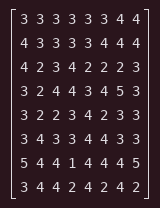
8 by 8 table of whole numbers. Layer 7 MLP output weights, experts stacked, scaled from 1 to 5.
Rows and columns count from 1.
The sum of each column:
28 24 26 23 27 25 29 27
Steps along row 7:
down same down up same same up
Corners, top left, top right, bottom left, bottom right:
3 4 3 2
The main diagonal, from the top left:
3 3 3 4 4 4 4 2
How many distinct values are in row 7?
3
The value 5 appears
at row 4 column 7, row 7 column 1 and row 7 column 8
